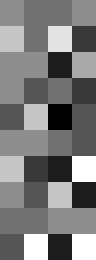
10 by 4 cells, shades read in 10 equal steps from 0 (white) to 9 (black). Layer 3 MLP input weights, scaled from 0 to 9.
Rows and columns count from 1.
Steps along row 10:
down up down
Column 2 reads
5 5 4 6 2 4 7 6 5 0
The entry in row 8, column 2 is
6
